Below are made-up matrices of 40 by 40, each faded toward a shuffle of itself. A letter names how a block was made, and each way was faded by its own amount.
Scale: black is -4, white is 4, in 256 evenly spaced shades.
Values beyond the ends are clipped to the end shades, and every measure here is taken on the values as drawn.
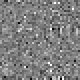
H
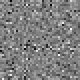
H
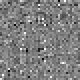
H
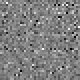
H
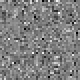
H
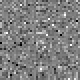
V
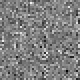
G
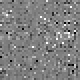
V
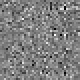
H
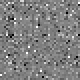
V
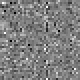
H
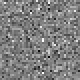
G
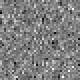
H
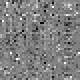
V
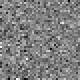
G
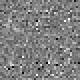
H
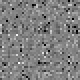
V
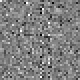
G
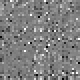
V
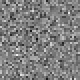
G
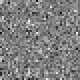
G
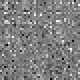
V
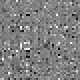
V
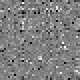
V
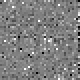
V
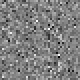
G
